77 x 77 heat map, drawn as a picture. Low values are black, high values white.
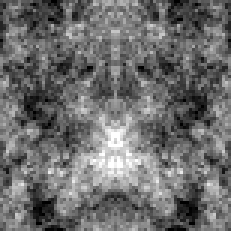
No single row or column stands out from its neighbours. The left and right halves mirror each other. The texture is blotchy.
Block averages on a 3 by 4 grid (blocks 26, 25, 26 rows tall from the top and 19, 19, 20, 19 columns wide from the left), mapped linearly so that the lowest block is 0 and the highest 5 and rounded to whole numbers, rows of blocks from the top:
0 2 2 0 | 0 3 3 0 | 1 5 5 1
